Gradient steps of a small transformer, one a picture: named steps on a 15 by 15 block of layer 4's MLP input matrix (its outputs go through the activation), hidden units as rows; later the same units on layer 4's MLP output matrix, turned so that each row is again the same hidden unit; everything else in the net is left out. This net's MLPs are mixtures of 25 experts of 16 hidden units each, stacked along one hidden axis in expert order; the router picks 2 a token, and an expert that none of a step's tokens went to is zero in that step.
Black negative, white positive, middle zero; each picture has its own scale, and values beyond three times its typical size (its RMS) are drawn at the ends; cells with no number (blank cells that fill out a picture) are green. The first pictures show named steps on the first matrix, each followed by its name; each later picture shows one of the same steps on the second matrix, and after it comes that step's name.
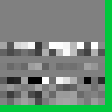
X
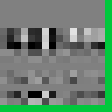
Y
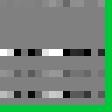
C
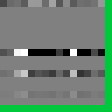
C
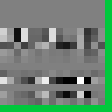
Y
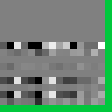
X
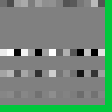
C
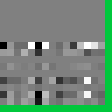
X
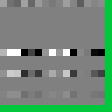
C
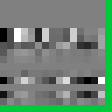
Y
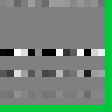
C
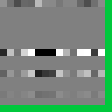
C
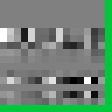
Y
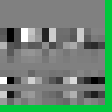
Y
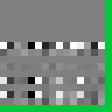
X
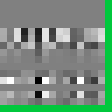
Y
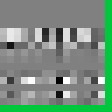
Y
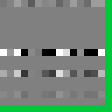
C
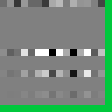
C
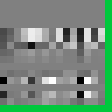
Y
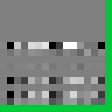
X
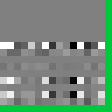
X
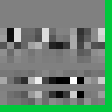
Y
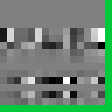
Y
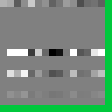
C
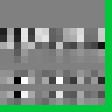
Y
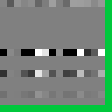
C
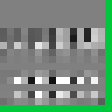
Y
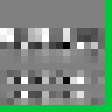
Y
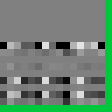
X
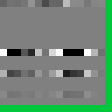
C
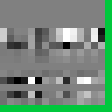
Y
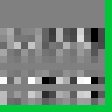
Y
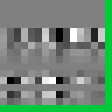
Y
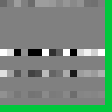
C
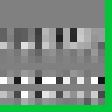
Y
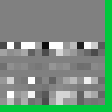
X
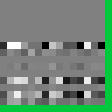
X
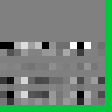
X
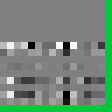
X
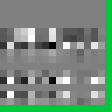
Y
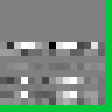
X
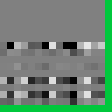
X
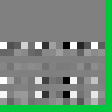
X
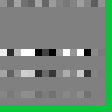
C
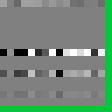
C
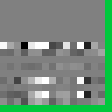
X
